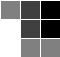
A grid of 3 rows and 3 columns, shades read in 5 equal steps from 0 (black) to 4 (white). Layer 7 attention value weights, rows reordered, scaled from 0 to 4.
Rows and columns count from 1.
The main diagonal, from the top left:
2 1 2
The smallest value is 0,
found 2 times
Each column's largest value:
4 2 2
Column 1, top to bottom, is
2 4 4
